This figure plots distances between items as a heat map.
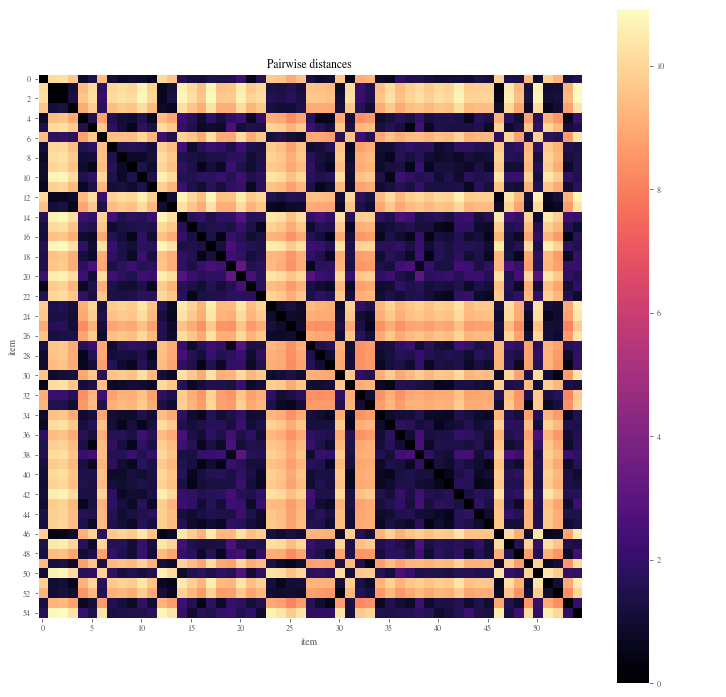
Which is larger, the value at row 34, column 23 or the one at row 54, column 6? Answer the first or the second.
the second
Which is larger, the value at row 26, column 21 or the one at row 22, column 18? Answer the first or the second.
the first
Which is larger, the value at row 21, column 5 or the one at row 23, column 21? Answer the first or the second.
the second
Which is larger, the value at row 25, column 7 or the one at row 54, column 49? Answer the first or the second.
the second
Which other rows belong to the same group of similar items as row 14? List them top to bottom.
0, 4, 5, 7, 8, 9, 10, 11, 15, 16, 17, 18, 19, 20, 21, 22, 27, 28, 29, 31, 34, 35, 36, 37, 38, 39, 40, 41, 42, 43, 44, 45, 47, 48, 50, 53, 54
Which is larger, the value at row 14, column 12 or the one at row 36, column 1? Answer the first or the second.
the first
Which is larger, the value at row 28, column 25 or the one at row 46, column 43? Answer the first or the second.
the second
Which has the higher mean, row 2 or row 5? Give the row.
2
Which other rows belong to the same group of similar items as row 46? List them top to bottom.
1, 2, 3, 6, 12, 13, 23, 24, 25, 26, 30, 32, 33, 49, 51, 52
